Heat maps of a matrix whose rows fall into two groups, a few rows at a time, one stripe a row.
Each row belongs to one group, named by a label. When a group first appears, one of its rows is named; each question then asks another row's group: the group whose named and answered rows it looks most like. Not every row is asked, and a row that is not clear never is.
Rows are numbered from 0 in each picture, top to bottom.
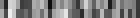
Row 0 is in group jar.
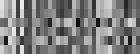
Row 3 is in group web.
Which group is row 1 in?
web
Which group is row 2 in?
jar
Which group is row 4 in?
jar
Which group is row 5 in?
web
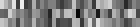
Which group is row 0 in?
web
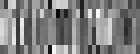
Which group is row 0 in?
jar
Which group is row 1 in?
web
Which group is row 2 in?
web
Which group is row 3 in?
web
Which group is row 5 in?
jar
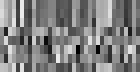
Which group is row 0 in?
web
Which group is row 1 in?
web
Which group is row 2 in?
web
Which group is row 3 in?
jar
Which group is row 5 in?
jar
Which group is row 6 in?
jar
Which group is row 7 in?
web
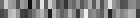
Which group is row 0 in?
web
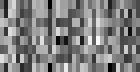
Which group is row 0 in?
jar
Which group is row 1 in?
jar
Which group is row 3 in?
jar
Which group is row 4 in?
web
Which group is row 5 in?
jar
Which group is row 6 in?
web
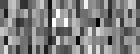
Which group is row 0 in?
jar
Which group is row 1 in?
jar
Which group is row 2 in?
jar
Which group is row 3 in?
web
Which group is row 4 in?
jar
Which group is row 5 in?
web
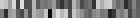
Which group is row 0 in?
web
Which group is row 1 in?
jar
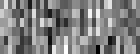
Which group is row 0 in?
web
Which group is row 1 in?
web
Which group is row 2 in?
web
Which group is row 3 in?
web
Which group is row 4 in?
jar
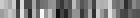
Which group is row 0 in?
web
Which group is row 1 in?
web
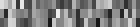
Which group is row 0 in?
web
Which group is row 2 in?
jar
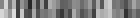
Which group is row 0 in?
web
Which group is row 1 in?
web
